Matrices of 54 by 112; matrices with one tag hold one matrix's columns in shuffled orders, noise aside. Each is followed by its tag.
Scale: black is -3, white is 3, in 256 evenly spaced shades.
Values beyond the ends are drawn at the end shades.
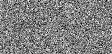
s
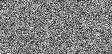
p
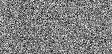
p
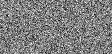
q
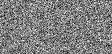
p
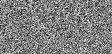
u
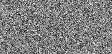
q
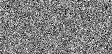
u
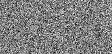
q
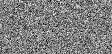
s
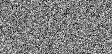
u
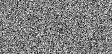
q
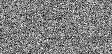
p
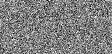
u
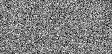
p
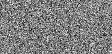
q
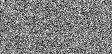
s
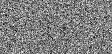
q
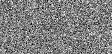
s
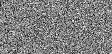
q
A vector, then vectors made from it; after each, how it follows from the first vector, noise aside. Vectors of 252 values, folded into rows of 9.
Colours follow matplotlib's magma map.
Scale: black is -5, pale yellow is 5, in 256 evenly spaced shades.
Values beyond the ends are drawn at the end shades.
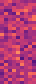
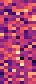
scaled up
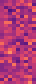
wrapped around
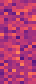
copied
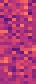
wrapped around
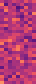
wrapped around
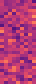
wrapped around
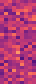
copied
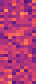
wrapped around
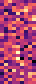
scaled up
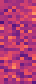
wrapped around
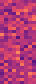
copied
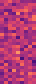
copied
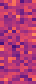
wrapped around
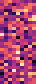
scaled up
